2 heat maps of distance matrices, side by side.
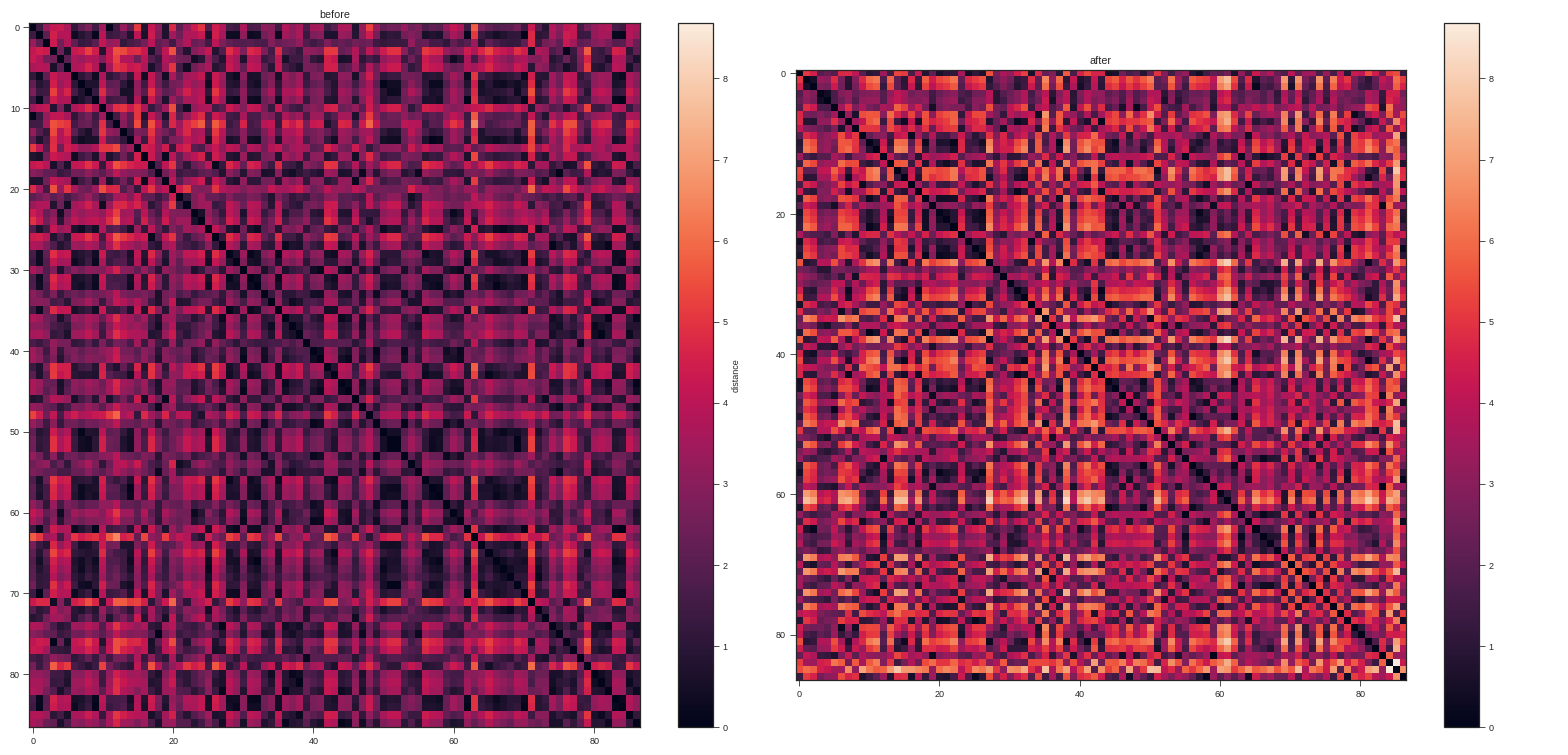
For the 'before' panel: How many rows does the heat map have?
87
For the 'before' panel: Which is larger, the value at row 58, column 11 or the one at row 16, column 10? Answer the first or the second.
the second
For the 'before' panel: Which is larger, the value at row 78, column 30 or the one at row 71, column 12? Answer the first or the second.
the second
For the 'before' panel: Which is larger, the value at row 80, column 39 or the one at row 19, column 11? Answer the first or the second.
the first
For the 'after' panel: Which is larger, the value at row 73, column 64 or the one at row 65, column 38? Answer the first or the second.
the first
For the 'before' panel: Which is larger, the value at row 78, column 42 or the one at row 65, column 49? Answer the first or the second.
the second
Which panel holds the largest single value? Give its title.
after
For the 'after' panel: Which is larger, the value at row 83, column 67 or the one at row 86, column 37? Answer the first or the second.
the first
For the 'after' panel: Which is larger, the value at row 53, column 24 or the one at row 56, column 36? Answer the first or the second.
the second
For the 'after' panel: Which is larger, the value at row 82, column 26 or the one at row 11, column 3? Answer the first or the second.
the first
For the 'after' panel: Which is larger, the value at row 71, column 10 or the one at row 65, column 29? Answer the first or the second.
the second
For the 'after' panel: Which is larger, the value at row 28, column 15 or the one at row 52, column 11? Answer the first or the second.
the second
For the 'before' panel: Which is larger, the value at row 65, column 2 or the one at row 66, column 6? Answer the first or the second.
the first
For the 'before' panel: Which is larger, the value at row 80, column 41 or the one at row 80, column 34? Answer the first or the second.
the first
